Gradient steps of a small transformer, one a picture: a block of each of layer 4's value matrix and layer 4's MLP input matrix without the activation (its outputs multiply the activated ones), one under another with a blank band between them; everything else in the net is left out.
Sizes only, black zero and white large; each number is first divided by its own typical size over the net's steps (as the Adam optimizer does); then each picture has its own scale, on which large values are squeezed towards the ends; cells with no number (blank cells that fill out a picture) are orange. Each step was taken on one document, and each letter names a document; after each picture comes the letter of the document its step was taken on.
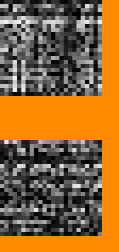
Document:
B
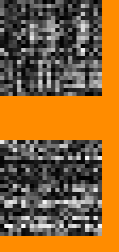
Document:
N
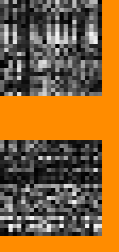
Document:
N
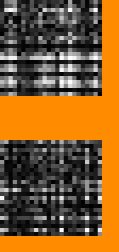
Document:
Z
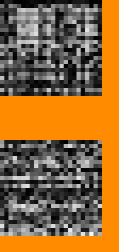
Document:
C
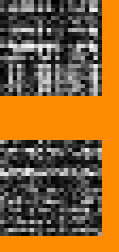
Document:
B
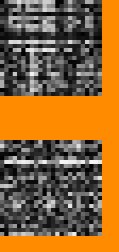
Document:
C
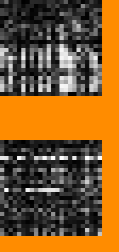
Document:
Z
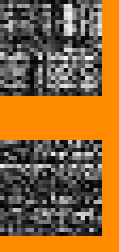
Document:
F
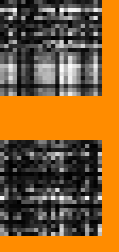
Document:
Z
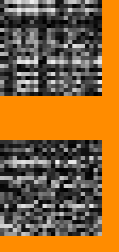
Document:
C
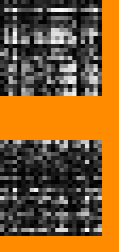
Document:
Z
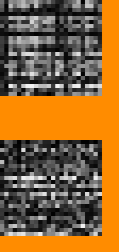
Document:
C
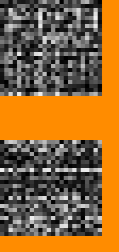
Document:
B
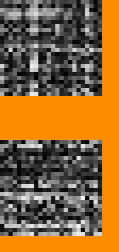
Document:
C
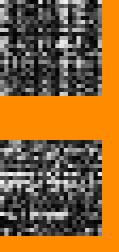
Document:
F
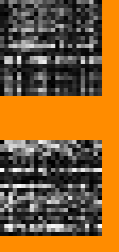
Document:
N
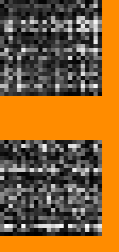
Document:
N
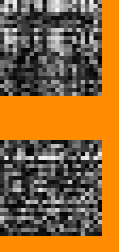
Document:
B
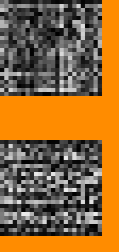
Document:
F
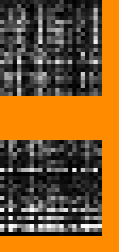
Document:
N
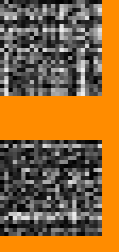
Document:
F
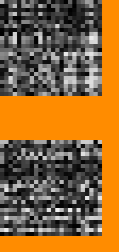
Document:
B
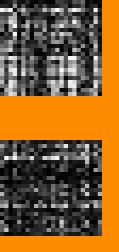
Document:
Z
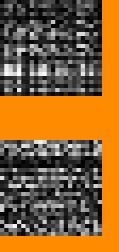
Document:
N
